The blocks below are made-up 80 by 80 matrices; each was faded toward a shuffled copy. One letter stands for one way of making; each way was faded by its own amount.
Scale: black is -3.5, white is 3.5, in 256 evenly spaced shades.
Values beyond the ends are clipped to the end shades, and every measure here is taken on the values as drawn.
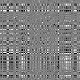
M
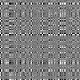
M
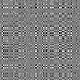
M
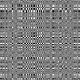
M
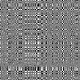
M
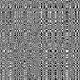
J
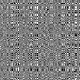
J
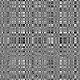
M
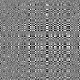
M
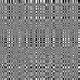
M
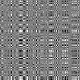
M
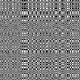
M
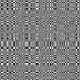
M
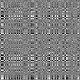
M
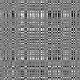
M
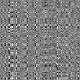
J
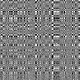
M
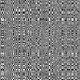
J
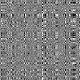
J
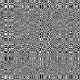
J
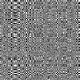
J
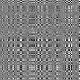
M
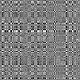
M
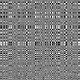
M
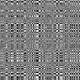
M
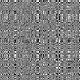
J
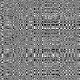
J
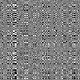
J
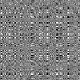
J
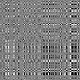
M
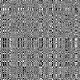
J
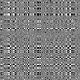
M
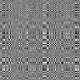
M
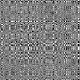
J
